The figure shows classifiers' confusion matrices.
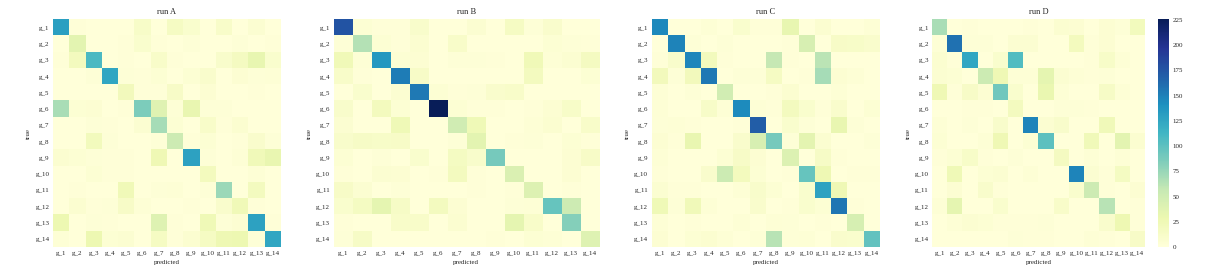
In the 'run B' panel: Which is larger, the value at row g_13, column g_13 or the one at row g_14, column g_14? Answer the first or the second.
the first
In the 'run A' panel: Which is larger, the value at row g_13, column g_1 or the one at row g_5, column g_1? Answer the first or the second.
the first
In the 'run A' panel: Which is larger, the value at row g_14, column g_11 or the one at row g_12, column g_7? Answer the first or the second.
the first
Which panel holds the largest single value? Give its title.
run B
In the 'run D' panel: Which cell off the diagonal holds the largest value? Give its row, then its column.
g_3, g_6
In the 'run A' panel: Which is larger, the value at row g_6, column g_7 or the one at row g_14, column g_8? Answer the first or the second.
the first
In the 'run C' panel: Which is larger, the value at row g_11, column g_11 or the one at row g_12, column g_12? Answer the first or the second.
the second
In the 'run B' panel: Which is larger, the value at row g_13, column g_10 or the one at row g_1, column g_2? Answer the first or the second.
the first
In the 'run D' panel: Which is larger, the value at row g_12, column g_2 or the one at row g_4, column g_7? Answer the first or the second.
the first
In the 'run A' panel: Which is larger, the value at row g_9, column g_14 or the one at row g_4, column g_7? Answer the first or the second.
the first
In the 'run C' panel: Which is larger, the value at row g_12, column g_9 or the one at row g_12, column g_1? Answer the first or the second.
the second
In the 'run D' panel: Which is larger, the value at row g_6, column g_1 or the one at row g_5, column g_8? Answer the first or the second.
the second
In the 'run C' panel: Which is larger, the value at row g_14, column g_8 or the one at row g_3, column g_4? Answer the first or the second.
the first
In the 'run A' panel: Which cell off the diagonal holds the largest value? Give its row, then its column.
g_6, g_1
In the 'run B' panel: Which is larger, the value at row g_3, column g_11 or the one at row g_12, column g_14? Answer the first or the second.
the first
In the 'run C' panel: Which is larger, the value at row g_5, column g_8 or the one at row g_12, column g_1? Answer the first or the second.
the second
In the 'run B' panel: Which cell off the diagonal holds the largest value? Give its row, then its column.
g_12, g_13
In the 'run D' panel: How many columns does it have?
14
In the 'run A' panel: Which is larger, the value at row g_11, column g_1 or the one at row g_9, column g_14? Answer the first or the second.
the second
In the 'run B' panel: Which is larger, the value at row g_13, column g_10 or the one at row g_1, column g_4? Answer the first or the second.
the first
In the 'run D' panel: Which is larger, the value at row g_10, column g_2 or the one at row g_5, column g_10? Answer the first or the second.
the first
